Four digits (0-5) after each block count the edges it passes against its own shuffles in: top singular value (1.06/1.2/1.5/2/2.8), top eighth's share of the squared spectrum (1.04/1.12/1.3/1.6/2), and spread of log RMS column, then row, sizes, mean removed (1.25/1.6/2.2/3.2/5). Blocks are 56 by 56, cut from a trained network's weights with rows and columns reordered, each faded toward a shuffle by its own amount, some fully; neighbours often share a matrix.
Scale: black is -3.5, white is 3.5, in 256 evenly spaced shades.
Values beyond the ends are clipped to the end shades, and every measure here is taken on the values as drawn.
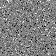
0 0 0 0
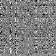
3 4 3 1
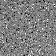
0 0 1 0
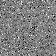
0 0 0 0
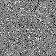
1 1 0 0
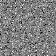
1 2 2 0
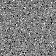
0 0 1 0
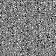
1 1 0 0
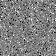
0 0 0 0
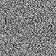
3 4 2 0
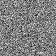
0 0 0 0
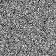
0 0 0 0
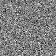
2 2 1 0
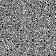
1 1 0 0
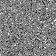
0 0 0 0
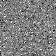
0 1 1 0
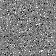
1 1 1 0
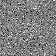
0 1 1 0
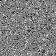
0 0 0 0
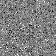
0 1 0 0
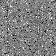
0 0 0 0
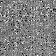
2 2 0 2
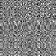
4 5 3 2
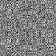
3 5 2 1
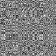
4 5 3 2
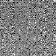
2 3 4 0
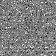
1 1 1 0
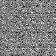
2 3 3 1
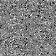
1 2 1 0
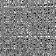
3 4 3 1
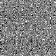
2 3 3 0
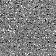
1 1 1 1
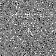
1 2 1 0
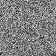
2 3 0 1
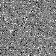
1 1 1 0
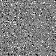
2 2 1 0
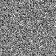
2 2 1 0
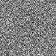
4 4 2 0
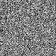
1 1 0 0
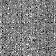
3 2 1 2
